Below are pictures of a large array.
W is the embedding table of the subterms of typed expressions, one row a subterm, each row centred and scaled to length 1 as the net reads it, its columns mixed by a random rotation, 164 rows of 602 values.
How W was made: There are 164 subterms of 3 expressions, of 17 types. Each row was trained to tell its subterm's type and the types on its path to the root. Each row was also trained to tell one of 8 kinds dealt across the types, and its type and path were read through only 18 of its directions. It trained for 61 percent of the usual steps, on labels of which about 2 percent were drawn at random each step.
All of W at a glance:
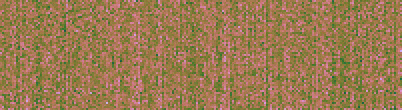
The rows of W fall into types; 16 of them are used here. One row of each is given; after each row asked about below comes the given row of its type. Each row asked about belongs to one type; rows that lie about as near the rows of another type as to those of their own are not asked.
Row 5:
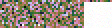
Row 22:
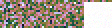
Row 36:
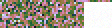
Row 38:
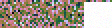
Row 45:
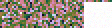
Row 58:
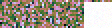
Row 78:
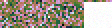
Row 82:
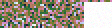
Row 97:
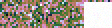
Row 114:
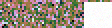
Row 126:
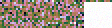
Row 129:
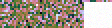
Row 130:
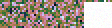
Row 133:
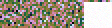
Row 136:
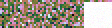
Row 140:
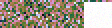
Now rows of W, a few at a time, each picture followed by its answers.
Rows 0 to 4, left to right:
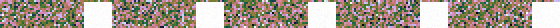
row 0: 22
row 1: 36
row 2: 45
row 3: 58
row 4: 136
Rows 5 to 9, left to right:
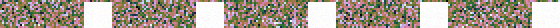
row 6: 133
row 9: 133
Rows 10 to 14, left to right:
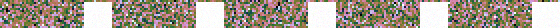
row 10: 38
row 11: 82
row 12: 130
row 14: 78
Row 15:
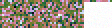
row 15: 45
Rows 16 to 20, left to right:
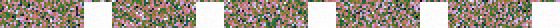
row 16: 97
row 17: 22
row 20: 58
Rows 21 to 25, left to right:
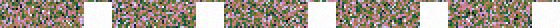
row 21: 97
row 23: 129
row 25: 140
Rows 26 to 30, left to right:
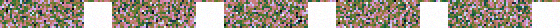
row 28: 136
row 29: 133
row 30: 97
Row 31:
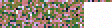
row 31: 97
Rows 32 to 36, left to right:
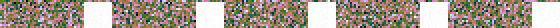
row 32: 36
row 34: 133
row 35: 129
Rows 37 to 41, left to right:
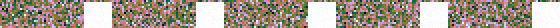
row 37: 5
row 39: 58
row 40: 82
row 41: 140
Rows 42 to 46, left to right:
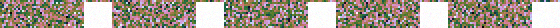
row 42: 129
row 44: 38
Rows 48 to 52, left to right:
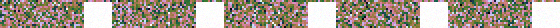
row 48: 45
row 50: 136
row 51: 45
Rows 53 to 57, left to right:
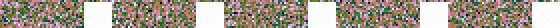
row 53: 140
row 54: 22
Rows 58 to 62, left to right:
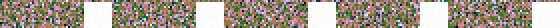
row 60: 36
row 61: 97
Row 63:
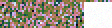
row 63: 133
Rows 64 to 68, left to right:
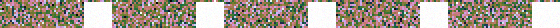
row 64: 114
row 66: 22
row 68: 36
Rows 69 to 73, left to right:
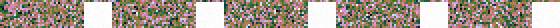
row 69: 5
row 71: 129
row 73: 136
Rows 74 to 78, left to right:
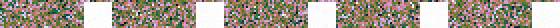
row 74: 78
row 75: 82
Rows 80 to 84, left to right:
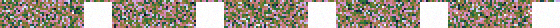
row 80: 97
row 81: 38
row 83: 140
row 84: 130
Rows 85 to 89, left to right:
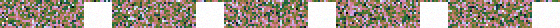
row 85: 78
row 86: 97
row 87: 114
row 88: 97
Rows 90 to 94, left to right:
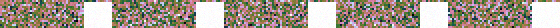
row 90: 136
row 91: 133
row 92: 58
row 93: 140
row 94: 140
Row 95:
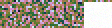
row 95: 38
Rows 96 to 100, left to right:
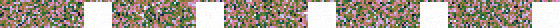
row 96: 38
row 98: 129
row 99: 38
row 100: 133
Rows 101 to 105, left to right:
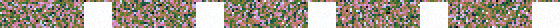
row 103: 130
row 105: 36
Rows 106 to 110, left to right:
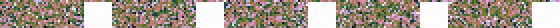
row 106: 126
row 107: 114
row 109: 58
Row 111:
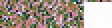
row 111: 130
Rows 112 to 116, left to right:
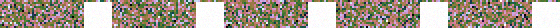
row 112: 38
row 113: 129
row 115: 38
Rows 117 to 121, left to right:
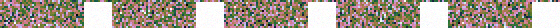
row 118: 130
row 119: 22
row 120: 136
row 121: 140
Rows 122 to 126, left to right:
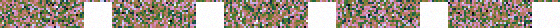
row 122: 78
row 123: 5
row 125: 140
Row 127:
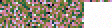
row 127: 58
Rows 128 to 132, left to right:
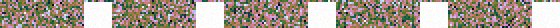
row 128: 22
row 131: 97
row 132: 129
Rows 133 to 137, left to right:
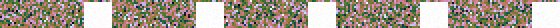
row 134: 136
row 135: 38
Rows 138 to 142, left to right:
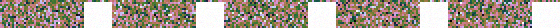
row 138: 140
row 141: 133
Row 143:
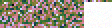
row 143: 130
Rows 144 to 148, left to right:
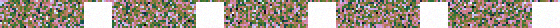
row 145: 22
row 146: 136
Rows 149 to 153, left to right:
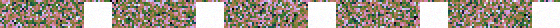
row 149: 22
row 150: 36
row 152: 36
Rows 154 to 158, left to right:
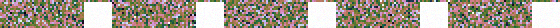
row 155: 126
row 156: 45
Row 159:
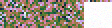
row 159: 78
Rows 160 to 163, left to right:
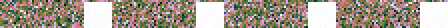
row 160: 133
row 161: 22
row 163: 114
